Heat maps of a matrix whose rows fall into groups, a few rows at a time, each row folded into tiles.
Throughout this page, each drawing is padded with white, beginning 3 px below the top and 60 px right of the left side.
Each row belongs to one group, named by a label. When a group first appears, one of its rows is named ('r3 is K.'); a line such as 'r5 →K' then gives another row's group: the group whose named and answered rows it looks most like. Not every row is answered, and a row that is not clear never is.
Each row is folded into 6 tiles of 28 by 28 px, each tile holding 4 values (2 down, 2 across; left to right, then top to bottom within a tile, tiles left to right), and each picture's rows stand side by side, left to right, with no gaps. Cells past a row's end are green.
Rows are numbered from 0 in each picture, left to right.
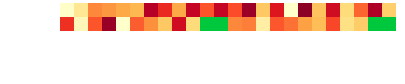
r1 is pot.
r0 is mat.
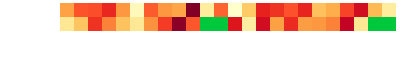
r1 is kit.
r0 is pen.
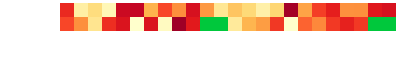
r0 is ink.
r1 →mat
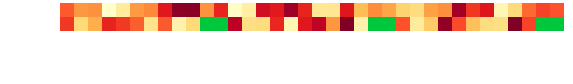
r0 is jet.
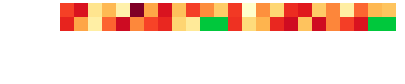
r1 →ink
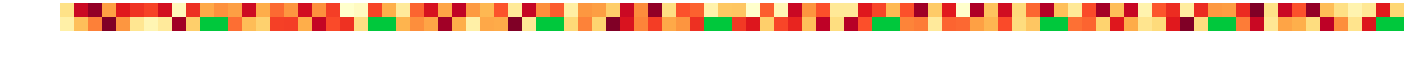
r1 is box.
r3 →ink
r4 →ink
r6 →pen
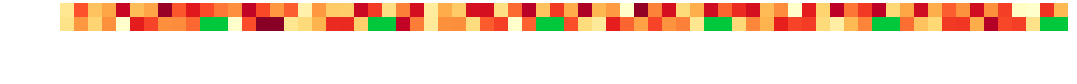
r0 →mat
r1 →pen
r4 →pot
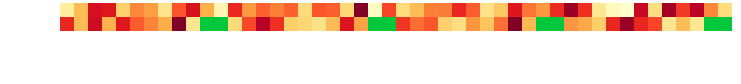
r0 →kit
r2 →kit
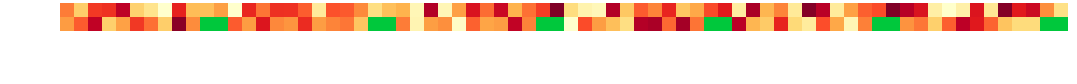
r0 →kit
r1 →kit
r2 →mat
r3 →mat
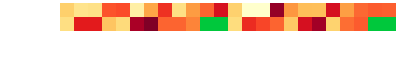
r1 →mat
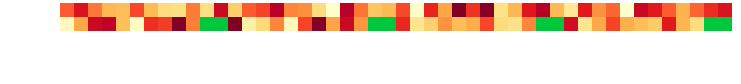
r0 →pen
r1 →kit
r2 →ink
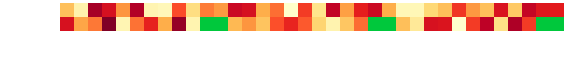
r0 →kit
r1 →pot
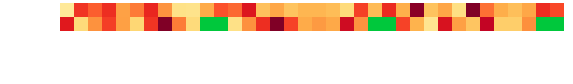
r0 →box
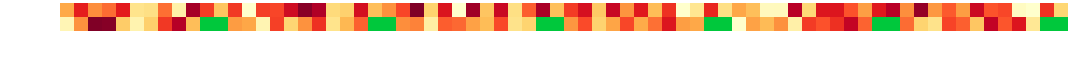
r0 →pen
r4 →mat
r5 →box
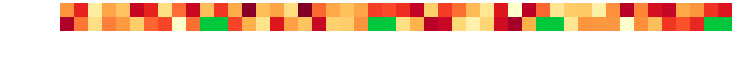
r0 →jet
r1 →box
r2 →pen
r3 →mat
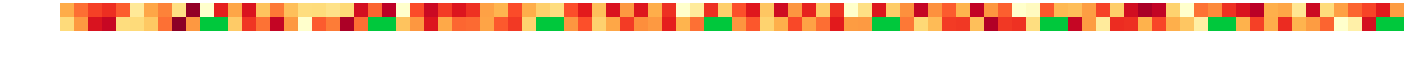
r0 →pen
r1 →pen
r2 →kit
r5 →box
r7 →pot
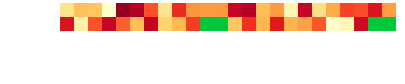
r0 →ink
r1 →pot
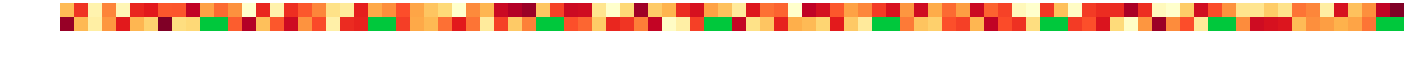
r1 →ink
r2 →jet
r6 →kit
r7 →mat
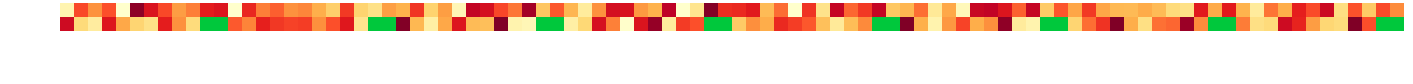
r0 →box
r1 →kit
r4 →pot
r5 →jet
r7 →ink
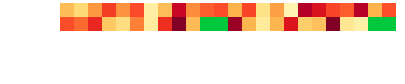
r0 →kit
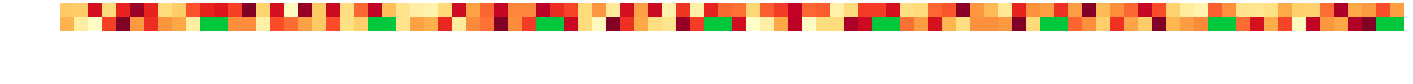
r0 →ink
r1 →pot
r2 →mat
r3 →ink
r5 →kit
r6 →box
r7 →mat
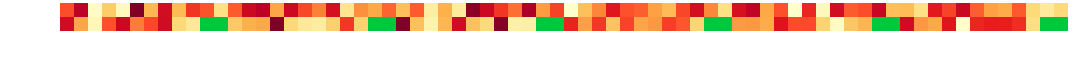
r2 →jet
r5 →kit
